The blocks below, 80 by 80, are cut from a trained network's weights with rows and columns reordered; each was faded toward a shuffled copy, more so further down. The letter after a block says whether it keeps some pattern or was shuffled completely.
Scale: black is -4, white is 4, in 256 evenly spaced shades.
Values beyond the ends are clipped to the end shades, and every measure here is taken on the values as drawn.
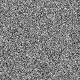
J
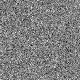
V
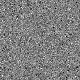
V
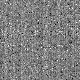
V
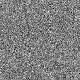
V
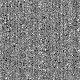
V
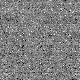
V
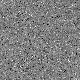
J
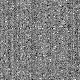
V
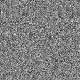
V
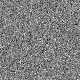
J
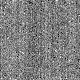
V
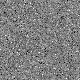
J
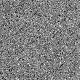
J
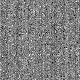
V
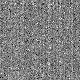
V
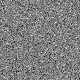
J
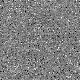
V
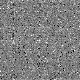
V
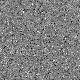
J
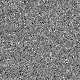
J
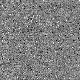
V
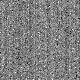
V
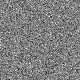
J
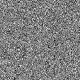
V
